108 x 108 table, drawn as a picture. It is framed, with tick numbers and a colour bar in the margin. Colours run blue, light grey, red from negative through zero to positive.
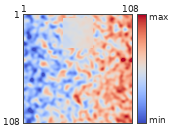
In the top middle lies a patch that is calmer than the rest. The field climbs toward the right. The top middle is the calmest part. The texture is blotchy.
